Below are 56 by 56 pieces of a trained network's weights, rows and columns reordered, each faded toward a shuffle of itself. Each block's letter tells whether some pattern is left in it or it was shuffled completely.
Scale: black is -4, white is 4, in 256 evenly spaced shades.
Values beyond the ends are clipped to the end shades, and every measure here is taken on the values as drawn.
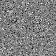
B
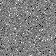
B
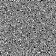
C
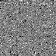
C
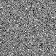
C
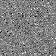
C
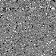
C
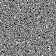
B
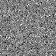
C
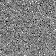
C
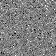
B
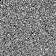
B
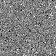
B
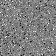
B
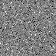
B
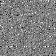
C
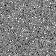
B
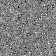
B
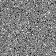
B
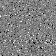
C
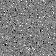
B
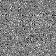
C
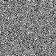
C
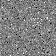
C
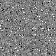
C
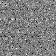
C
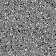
B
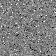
B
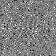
C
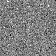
B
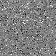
C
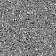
C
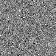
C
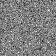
B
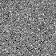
C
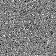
B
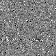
C
